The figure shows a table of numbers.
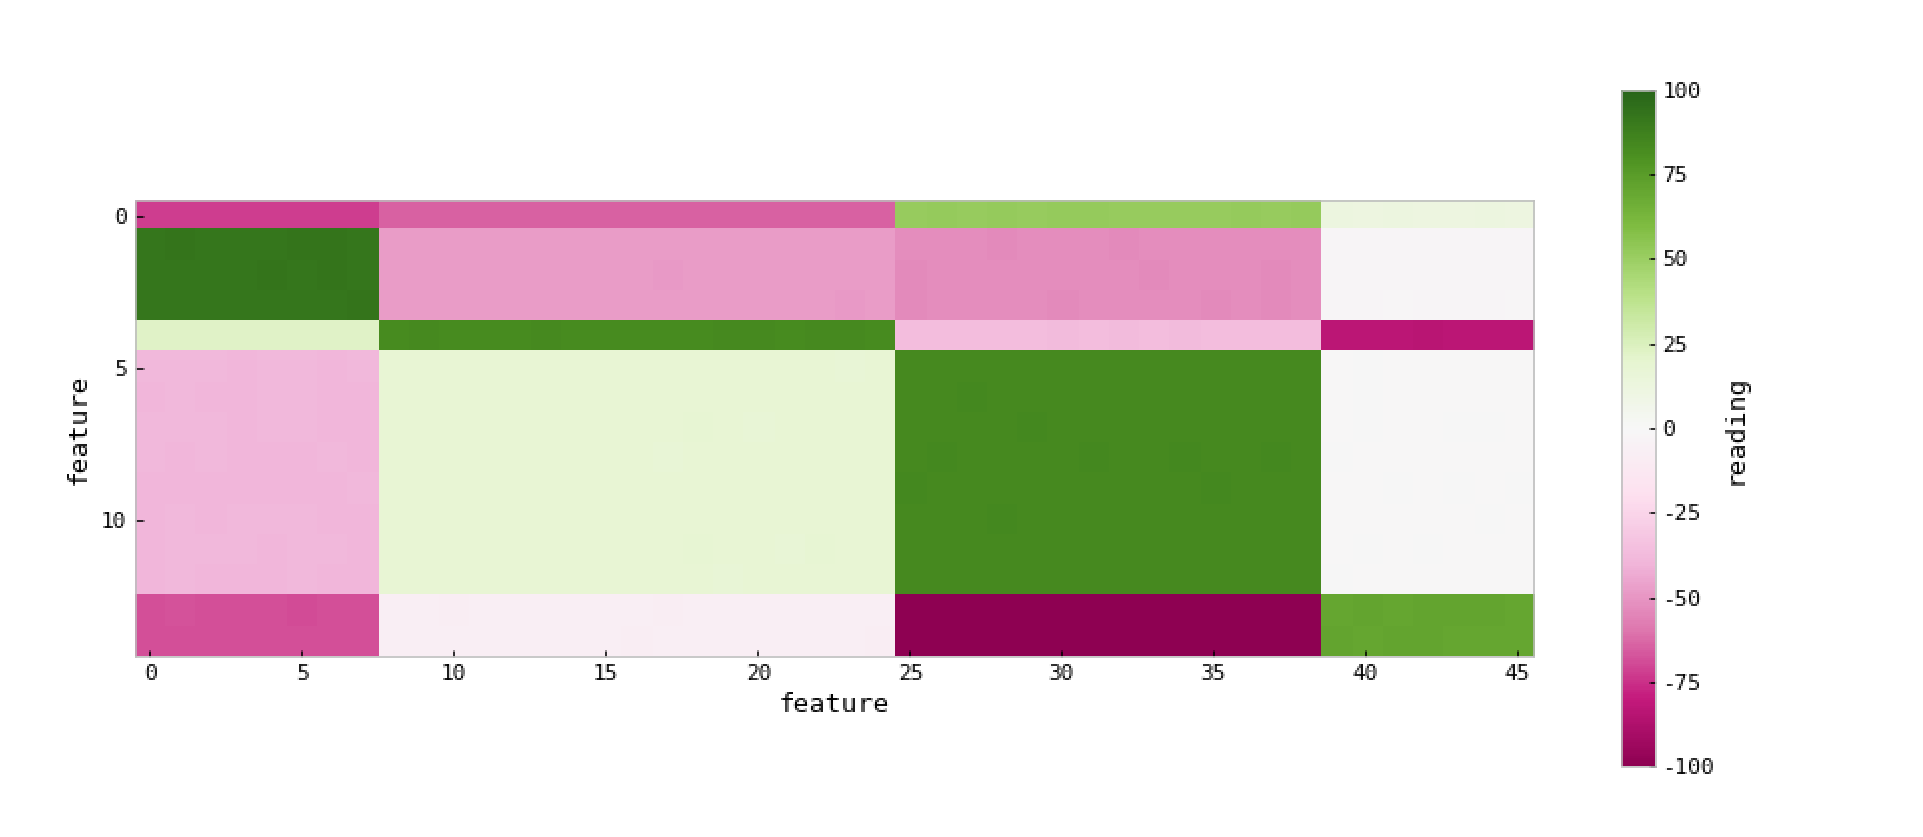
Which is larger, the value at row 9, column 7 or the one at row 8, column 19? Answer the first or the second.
the second
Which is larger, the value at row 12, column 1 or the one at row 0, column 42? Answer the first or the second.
the second
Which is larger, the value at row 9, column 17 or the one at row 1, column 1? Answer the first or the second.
the second
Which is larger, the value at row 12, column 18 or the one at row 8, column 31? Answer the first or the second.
the second
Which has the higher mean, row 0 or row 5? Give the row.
5
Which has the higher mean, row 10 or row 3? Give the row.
10
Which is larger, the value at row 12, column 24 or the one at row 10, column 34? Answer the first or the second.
the second
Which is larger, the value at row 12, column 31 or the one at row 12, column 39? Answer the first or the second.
the first
